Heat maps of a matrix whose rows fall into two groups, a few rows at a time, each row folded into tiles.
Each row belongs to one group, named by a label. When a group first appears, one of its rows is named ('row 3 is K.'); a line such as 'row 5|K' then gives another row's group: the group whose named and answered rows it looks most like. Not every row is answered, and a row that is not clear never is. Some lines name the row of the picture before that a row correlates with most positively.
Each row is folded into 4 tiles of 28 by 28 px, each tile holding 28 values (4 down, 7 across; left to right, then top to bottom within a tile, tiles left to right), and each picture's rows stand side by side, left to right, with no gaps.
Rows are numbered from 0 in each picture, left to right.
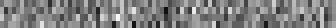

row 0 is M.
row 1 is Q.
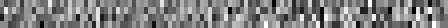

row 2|M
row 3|Q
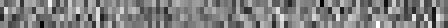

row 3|M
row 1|Q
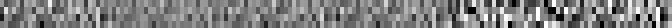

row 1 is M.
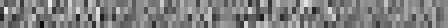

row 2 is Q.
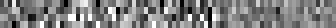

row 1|M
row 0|Q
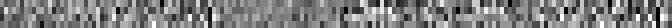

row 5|M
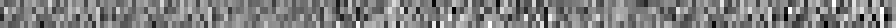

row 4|M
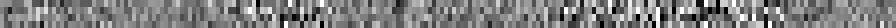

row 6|Q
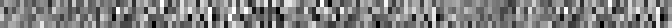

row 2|Q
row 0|M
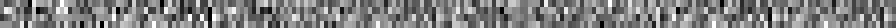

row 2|Q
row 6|M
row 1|M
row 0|Q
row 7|M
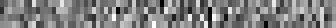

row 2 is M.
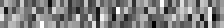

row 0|M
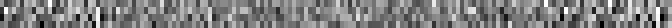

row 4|Q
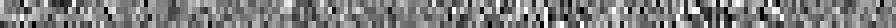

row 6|Q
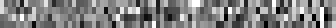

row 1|Q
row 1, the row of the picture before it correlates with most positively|6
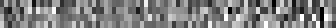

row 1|Q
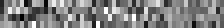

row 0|Q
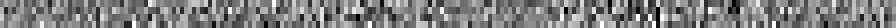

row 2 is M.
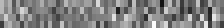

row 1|M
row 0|Q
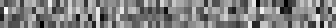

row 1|Q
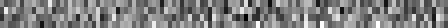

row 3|M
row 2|Q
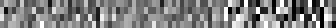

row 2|M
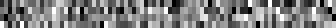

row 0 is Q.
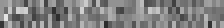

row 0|Q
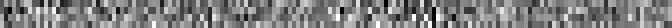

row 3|M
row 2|Q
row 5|Q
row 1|M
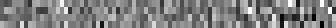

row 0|Q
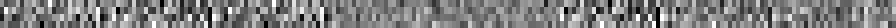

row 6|M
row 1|M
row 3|Q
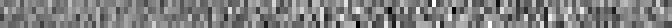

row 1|M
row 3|Q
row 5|Q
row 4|M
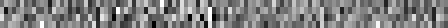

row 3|M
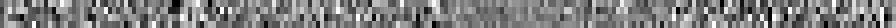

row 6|M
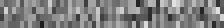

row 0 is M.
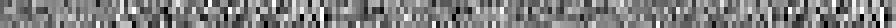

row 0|Q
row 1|Q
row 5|Q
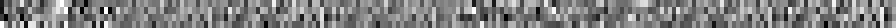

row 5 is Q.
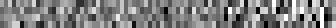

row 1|Q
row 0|Q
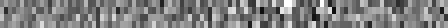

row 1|M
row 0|M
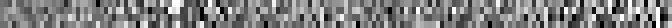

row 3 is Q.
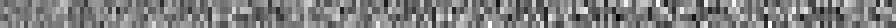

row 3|M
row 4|M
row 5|Q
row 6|Q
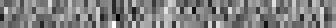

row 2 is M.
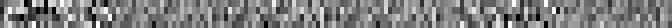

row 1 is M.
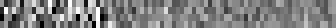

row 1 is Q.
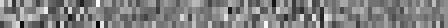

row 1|Q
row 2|M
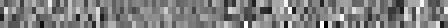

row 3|Q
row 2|Q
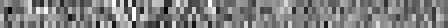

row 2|Q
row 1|Q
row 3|M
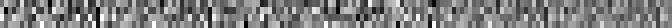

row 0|M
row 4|M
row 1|M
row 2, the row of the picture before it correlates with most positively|0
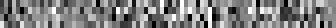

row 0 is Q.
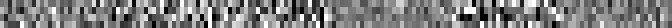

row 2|M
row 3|Q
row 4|Q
